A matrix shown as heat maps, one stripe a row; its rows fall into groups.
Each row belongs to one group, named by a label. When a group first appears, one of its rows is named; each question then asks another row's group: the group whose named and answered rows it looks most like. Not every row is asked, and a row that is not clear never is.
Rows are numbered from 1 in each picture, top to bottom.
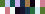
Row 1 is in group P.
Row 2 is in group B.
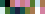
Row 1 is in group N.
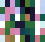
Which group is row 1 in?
B
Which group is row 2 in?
P
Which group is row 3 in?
P
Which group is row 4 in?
B
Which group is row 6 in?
P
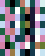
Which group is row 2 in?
P
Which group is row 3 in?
P
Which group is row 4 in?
P
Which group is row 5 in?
P
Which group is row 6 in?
B
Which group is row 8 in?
P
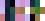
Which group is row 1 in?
N
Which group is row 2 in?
N
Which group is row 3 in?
N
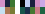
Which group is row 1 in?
N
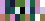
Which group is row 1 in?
N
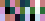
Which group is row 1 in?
B
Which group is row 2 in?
N
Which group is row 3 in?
B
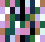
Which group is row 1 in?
B
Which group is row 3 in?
B
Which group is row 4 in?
P
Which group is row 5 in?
N
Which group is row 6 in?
B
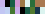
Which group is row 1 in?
N
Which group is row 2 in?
P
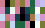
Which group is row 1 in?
N
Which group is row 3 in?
B
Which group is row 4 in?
B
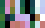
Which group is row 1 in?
P
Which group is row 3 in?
N
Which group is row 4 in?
N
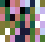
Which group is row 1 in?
N
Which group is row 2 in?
B
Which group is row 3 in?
N
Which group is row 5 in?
P
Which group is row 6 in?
B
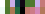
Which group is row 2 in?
B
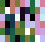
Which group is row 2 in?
P
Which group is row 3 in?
N
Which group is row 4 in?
N
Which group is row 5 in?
N
